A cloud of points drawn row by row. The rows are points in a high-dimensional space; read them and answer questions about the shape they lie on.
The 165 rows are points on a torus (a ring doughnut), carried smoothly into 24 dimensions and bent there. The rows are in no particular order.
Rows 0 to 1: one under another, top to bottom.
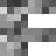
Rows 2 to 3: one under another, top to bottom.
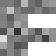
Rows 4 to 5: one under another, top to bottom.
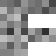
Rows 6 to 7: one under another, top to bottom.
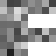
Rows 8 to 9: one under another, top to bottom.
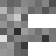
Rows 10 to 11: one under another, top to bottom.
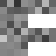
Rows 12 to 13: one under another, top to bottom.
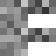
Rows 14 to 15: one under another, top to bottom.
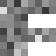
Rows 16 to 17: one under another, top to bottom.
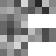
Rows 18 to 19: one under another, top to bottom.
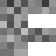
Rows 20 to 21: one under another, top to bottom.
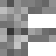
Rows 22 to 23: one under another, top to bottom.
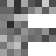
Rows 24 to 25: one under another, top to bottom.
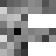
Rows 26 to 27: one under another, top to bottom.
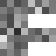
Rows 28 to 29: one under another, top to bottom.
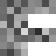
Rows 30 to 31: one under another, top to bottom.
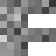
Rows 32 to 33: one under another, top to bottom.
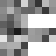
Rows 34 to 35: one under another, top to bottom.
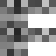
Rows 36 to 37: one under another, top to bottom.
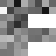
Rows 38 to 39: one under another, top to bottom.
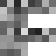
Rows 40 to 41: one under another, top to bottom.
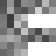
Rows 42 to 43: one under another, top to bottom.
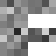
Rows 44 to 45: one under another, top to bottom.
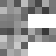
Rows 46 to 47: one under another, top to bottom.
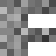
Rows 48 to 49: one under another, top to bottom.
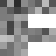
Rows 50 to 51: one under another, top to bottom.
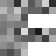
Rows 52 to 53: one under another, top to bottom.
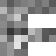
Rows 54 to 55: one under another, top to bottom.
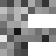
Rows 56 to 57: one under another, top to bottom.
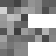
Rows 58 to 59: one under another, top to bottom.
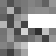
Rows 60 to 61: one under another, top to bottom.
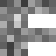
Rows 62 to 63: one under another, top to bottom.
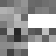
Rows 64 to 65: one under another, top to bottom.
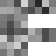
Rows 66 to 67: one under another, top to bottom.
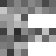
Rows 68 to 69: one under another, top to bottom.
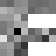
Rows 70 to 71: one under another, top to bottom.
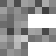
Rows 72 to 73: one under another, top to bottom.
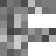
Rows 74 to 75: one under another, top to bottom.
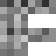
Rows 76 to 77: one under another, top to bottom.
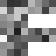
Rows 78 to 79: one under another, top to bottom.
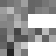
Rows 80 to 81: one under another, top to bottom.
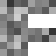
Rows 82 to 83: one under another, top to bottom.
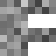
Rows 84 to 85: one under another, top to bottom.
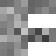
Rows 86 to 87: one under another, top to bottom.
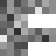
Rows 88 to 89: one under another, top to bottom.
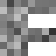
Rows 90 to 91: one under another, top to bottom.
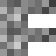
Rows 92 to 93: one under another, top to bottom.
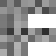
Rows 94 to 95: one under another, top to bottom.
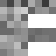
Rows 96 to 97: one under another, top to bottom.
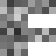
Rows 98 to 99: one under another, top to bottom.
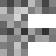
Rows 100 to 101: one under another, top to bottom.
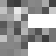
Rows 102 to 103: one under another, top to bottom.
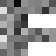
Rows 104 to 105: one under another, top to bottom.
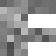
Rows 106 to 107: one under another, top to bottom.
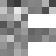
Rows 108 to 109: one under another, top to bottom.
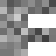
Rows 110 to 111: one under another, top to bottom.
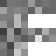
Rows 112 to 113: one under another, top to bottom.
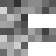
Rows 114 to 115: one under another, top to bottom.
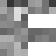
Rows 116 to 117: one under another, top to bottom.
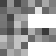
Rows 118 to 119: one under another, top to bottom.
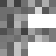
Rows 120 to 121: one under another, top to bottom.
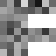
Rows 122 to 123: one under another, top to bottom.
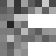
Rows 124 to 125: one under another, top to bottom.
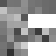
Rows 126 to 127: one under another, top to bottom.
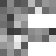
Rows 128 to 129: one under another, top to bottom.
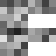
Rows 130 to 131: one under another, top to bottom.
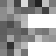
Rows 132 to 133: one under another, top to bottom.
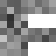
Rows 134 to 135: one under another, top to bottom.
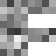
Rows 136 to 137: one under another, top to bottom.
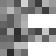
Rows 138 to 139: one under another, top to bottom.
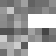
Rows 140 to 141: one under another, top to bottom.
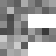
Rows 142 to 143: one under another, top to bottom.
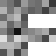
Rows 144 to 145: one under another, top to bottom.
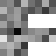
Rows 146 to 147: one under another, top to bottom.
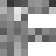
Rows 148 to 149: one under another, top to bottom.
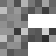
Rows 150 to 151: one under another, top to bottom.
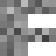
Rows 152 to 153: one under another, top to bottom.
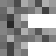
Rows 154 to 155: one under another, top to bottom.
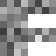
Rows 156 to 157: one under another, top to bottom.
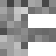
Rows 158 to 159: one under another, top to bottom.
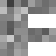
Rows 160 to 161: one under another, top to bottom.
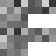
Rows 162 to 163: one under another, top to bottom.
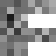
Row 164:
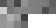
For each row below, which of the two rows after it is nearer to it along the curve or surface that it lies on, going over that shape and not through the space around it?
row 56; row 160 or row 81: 81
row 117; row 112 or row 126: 112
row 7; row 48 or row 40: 40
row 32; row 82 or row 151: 82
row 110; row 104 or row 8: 104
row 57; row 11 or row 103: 103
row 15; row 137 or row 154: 137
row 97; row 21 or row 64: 64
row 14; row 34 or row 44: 44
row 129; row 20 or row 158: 158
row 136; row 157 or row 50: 157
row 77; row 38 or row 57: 38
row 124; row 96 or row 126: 96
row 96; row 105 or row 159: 159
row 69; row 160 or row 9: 160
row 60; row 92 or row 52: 92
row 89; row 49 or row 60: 49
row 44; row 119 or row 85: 85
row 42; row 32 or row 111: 32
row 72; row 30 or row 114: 30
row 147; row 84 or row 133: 84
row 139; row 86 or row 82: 82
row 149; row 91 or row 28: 91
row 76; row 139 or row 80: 139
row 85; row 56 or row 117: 56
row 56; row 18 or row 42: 42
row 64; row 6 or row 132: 132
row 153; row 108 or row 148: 148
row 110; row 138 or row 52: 138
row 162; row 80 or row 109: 109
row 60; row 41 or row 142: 41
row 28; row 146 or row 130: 130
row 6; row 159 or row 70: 159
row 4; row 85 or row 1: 1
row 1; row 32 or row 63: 32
